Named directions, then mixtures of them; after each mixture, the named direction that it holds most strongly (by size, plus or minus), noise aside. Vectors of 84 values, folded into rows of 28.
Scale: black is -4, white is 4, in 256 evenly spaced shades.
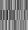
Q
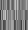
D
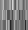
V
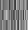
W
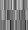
V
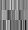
V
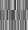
Q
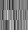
V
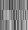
W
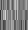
D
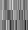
V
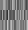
Q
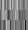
V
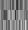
V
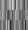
V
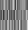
Q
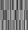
V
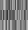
Q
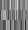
D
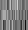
D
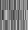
W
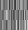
W
